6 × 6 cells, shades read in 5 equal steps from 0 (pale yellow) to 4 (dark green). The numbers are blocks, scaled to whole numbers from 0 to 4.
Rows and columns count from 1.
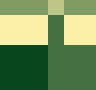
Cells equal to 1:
1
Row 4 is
4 4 4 3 3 3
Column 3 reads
2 0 0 4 4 4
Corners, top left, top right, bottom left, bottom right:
2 2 4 3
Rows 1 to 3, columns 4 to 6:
1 2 2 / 3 0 0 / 3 0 0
